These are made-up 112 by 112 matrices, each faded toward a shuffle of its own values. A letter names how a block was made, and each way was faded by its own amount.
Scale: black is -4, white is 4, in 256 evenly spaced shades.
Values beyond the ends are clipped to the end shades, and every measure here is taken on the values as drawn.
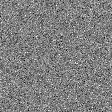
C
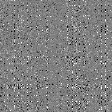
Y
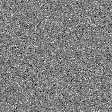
C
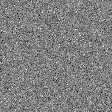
C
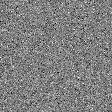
C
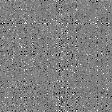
Y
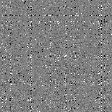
Y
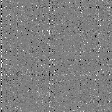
Y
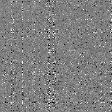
Y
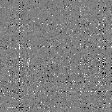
Y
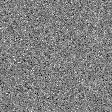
C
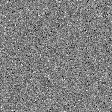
C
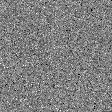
C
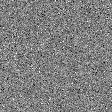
C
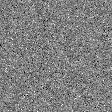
C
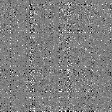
Y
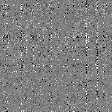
Y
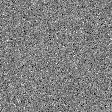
C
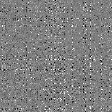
Y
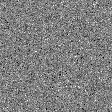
C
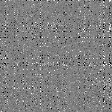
Y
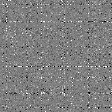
Y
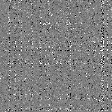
Y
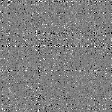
Y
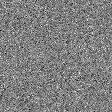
C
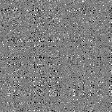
Y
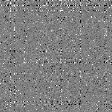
Y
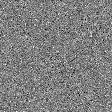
C
